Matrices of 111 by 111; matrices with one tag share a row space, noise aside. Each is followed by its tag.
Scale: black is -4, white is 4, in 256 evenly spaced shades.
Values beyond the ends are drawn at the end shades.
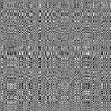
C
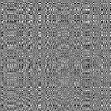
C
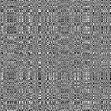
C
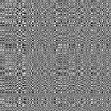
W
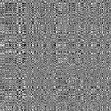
W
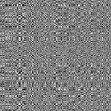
W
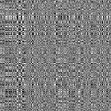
W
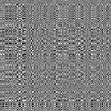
W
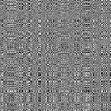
C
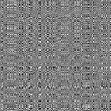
C
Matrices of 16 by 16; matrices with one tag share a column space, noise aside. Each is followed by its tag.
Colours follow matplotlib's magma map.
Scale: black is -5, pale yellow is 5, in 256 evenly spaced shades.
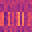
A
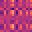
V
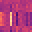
A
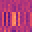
A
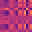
V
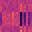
A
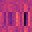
A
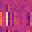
A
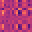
V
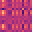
V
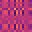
V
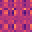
V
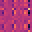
V
